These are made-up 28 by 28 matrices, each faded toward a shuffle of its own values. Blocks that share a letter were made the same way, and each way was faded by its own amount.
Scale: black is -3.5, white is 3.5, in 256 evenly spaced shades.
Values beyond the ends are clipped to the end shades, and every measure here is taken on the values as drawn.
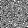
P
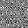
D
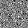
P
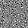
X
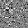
D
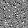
X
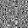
D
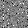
X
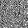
P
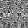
D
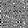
D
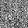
P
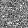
P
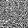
P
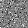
X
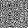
D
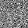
P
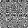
D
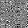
D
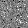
X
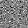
D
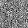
P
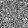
P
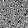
X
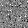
X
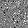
X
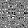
D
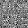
D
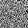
P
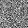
P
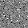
X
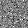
X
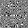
D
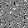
X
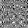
D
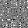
D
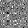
D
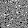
X
